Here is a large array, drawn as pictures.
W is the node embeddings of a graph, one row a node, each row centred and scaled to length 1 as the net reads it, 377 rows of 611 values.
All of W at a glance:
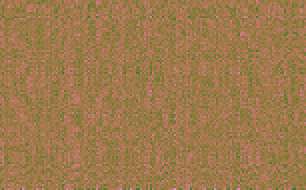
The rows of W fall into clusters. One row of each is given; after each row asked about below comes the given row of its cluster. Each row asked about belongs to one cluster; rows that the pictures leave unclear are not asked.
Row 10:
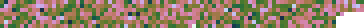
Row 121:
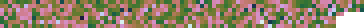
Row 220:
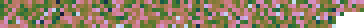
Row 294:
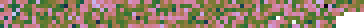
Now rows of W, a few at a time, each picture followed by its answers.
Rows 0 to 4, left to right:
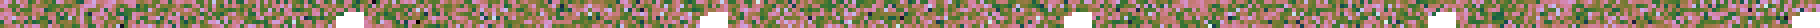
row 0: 294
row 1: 220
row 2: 121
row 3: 294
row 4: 294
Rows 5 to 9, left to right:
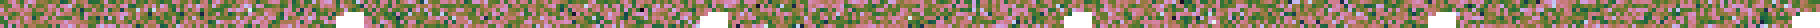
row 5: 121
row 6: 220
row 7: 294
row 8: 121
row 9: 294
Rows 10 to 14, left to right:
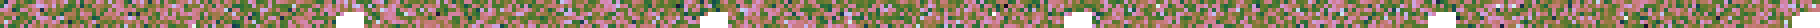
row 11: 121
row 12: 121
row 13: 121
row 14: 10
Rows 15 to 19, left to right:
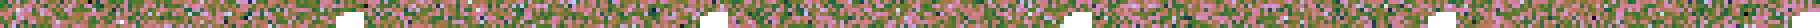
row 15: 121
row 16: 10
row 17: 220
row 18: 10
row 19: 10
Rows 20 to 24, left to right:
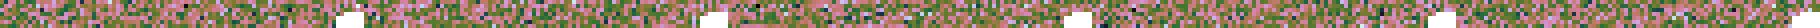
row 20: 10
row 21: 10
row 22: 294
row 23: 10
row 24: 220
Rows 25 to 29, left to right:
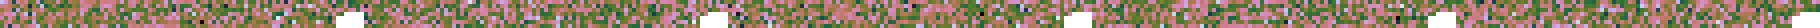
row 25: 294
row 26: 10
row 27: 10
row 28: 294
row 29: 121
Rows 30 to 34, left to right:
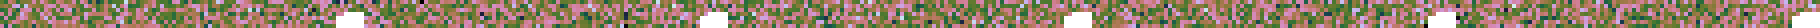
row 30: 121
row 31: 220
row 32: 10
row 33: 10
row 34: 10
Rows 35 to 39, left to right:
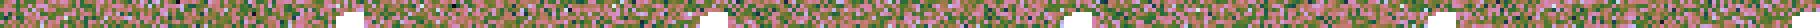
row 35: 10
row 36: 220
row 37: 220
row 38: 220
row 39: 294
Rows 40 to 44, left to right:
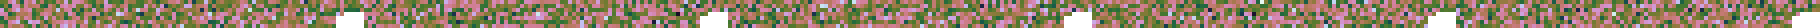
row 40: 121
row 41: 294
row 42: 294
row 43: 220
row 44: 121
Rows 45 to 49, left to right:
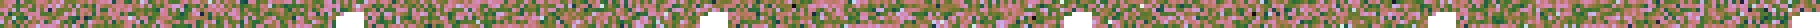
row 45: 10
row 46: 294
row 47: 294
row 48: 220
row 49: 294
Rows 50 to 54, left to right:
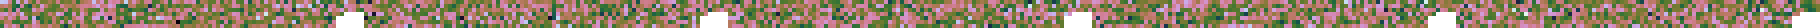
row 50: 294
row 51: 10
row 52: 220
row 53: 294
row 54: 121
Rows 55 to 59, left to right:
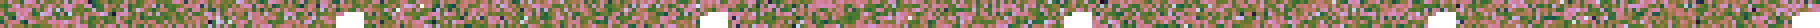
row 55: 121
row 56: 10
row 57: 294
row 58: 220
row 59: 10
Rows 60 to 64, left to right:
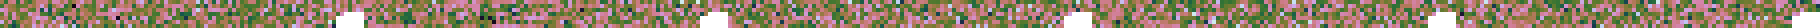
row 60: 10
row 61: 294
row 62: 220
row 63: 121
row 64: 121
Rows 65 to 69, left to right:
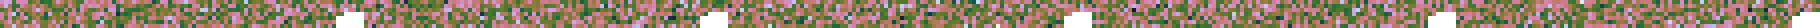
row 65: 294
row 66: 294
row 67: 10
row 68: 10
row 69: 294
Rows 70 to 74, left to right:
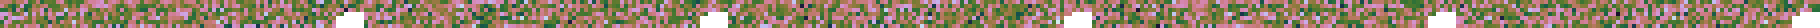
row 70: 294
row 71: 294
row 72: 10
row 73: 294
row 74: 220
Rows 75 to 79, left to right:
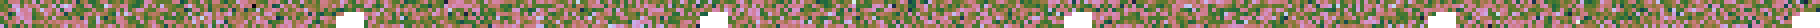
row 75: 121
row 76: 294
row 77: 121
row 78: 294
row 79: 121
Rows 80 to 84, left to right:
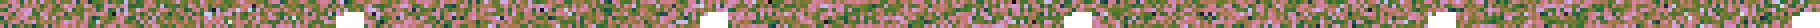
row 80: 121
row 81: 10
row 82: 294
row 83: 220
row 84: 294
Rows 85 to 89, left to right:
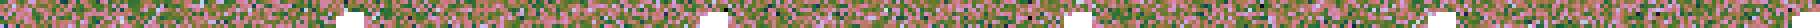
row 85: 121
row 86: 220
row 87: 220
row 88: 220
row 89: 10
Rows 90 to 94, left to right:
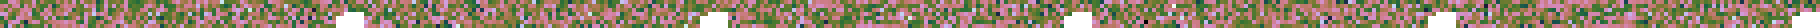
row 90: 121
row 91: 220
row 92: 294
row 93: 220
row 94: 294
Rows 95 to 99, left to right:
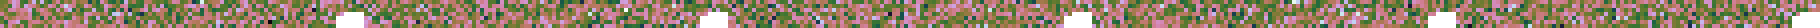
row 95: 121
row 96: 220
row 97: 220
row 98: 121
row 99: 10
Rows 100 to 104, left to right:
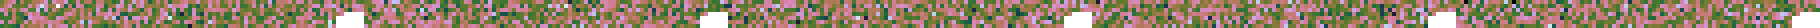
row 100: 10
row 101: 121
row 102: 10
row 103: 10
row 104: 220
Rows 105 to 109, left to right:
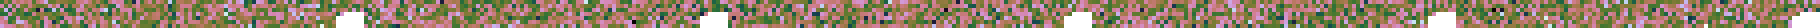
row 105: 220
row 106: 121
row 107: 294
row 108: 10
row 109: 220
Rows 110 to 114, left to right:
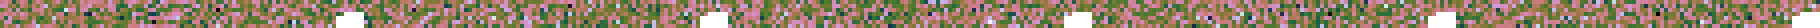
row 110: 294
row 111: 10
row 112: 121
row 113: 10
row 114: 10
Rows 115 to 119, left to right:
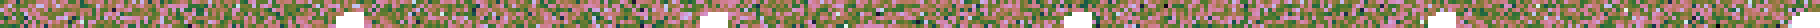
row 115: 10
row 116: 220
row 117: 294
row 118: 10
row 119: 220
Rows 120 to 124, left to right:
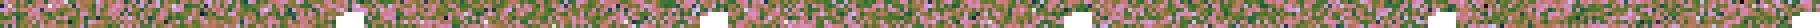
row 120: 10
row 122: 121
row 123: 121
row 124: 294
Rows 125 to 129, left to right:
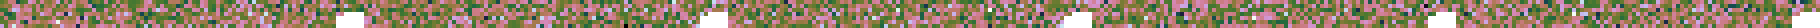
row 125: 121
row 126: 220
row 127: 220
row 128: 294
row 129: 121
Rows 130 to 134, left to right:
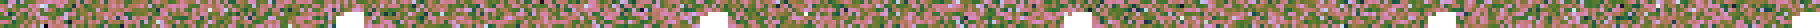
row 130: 10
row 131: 220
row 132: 220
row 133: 220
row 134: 121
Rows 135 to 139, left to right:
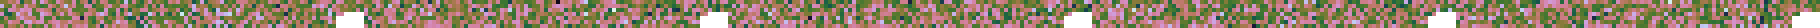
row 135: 121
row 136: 121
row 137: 121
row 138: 121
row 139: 294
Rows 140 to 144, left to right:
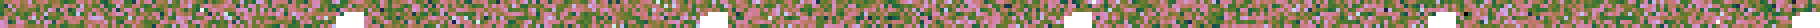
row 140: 220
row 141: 220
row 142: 121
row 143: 294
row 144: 121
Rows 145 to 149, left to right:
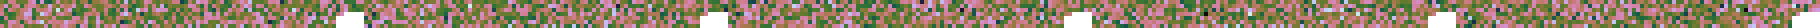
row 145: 121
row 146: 121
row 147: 121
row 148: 121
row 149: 10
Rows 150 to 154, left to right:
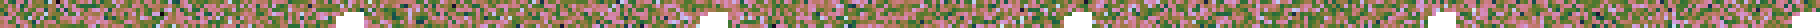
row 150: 220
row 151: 220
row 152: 294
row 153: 10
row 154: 121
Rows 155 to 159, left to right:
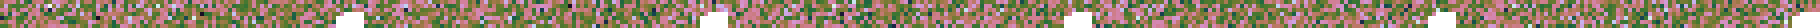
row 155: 10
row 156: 10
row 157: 121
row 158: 121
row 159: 10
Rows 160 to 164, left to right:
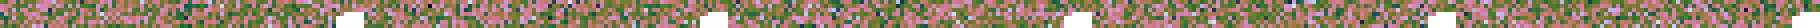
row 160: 10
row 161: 10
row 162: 220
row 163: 121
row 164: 121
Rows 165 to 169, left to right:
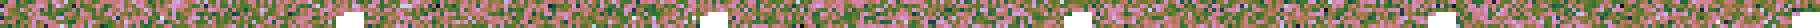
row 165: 10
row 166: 10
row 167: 294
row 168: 121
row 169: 121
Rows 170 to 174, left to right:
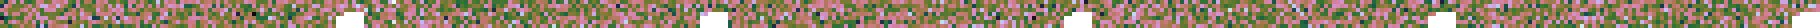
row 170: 10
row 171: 121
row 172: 294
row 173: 121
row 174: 10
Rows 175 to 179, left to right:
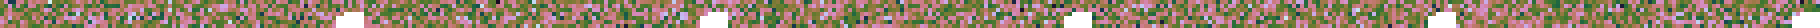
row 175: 220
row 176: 220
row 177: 294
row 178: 10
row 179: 121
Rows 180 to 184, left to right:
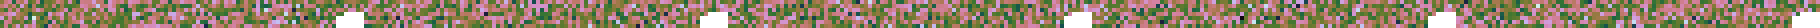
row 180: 294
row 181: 10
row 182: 10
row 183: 10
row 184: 220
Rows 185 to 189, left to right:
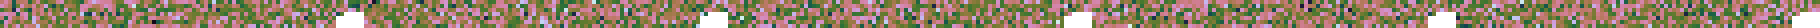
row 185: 294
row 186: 220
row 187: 10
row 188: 294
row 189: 10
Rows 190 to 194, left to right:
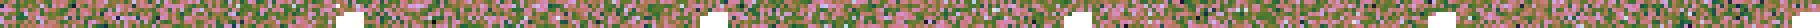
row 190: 10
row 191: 10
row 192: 294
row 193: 121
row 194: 10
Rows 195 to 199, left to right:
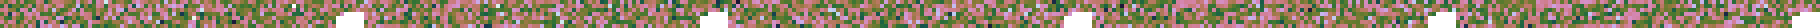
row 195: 10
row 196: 294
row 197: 220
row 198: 294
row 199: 294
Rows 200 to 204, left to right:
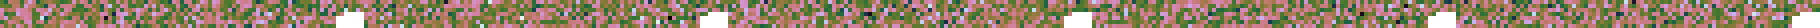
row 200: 121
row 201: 294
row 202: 121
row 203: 294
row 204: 220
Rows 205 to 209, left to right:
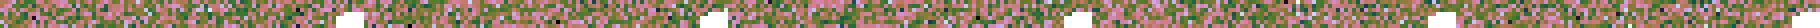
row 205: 10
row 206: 294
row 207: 294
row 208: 121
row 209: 220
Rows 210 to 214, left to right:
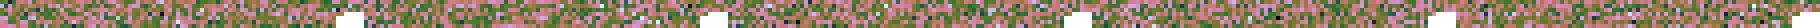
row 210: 220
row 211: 294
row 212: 10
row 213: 10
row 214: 294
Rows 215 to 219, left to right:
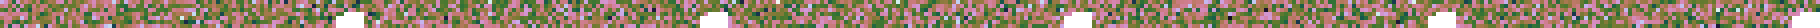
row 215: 294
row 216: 121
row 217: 220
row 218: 294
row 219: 220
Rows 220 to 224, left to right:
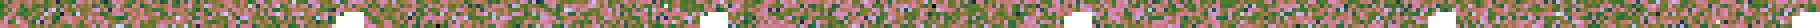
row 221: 220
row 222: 10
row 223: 121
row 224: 121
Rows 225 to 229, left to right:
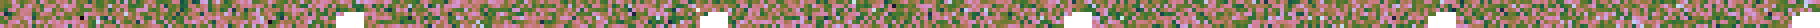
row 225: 121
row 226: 294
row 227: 121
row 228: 220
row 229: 220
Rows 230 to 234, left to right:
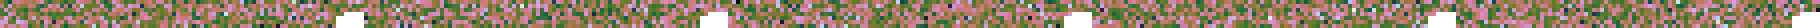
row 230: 220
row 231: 10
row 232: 220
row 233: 220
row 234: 121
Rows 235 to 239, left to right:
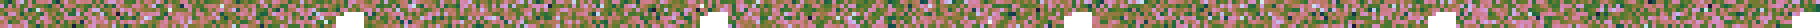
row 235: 220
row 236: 10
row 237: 121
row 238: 220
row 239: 121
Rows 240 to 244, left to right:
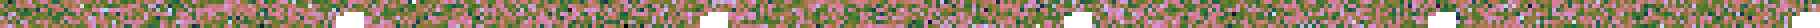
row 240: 220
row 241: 220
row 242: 294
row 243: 121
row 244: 10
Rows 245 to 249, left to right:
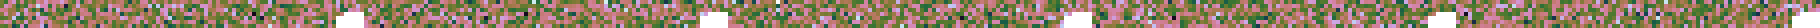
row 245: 10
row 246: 220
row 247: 220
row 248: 121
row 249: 10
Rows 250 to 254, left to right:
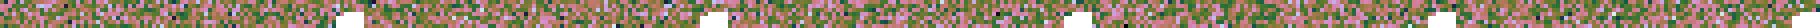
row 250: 10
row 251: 220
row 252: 294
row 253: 121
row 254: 121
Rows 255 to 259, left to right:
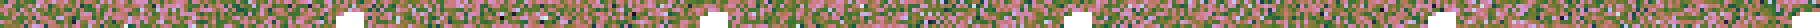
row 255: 10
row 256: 294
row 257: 294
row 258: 10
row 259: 121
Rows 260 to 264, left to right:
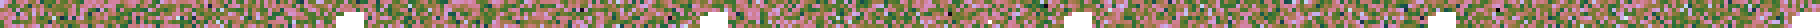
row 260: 294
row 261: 294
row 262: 121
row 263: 121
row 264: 10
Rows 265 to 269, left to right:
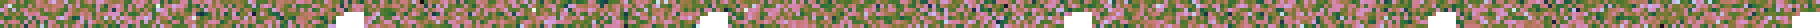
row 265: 10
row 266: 220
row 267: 121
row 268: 121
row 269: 121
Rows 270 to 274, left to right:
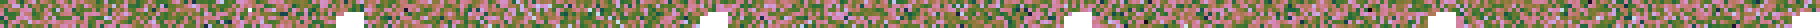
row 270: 121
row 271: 10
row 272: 10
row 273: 220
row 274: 220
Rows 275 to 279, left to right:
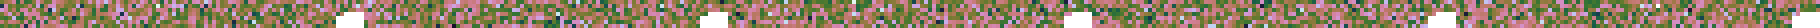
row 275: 10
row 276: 294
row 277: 121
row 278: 220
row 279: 121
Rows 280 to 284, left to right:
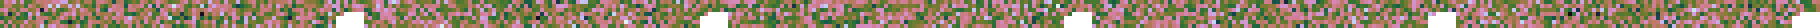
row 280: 10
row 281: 121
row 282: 294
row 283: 121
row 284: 121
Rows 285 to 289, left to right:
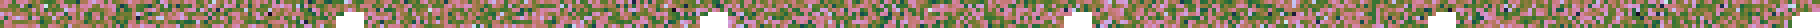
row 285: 294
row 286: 294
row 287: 220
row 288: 121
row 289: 10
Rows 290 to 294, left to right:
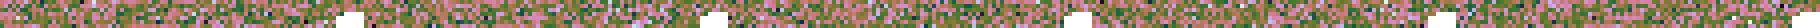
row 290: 294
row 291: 294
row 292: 10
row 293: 220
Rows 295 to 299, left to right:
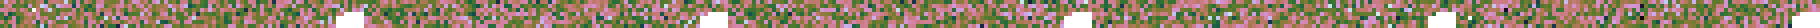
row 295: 10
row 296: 220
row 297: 220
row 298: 294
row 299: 10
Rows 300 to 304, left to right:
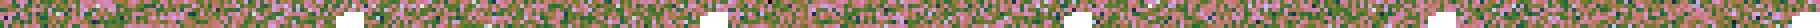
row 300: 294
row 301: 10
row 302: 294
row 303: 10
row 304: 220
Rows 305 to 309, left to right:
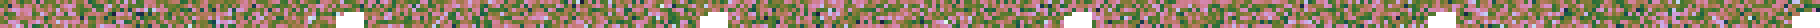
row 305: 121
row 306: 294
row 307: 294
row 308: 294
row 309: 121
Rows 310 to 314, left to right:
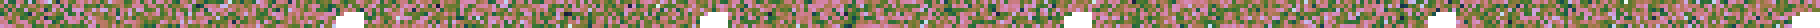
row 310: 220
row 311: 10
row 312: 294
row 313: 294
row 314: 220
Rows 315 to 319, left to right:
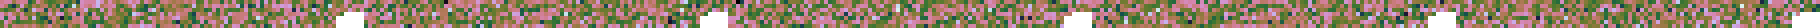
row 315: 294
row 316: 294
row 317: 220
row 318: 294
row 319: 121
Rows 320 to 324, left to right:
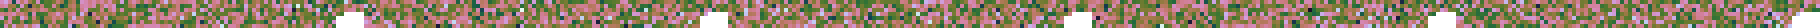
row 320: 294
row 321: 220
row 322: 121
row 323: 294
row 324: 220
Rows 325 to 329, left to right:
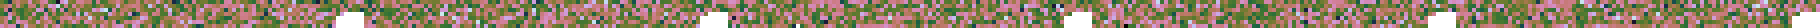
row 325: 220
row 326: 220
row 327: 294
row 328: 121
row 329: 294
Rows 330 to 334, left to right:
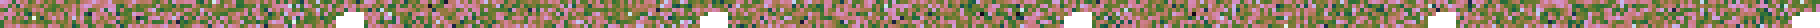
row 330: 294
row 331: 294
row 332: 10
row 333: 10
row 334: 294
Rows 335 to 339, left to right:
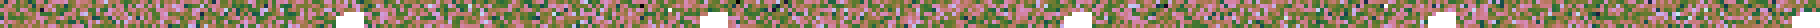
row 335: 10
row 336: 121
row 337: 220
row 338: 10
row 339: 121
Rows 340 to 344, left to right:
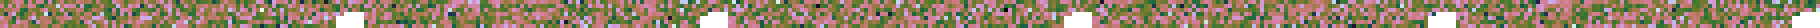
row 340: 220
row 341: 294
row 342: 220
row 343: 220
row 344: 294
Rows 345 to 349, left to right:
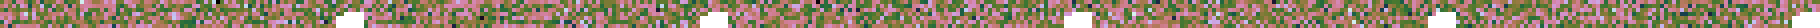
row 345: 294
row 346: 294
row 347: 121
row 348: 121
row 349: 10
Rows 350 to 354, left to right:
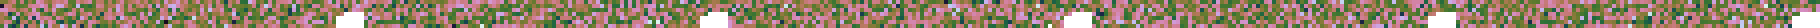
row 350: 10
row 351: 294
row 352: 220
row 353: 121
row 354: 294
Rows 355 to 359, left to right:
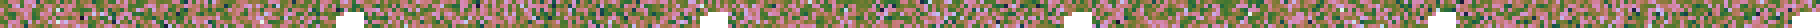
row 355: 121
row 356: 10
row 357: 121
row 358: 121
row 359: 10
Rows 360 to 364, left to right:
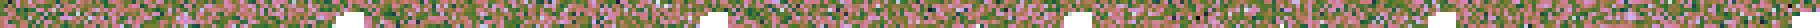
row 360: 220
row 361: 220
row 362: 220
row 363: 121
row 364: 294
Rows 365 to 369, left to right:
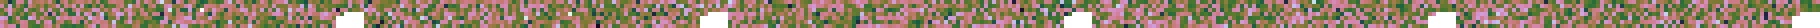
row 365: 220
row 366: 10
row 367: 294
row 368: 121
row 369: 121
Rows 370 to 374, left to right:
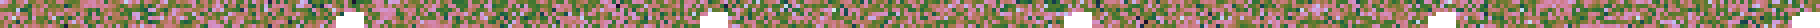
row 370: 294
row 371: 121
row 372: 220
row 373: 220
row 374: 294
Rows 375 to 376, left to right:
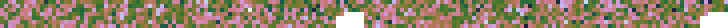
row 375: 121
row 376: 121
